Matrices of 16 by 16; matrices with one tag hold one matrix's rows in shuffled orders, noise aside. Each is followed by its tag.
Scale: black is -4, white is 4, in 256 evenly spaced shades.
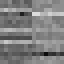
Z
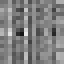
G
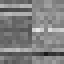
Z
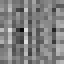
G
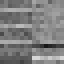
Z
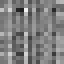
G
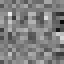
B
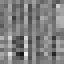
G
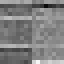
Z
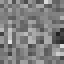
B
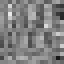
B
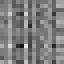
G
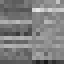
Z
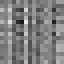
G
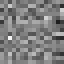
B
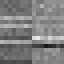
Z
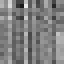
G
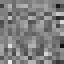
B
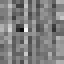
G
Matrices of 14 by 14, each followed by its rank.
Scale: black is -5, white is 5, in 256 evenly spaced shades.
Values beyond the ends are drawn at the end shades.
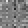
three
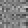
three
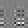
one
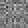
three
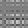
one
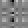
one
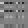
one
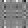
one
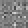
three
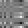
one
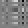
one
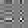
one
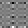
one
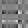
one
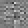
three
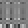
one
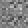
three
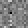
three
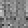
three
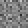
three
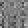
three
